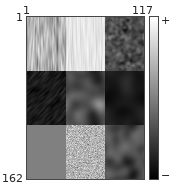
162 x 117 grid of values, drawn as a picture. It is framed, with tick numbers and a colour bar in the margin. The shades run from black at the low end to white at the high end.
The table splits into 3 rows of 3 panels. Panel 1,1: high, streaked downward. Panel 1,2: very high, streaked downward, faint in contrast. Panel 1,3: low, blotchy. Panel 2,1: very low, slanting up to the right, faint in contrast. Panel 2,2: low, smooth. Panel 2,3: very low, smooth, faint in contrast. Panel 3,1: middling, flat. Panel 3,2: high, fine-grained. Panel 3,3: low, smooth.
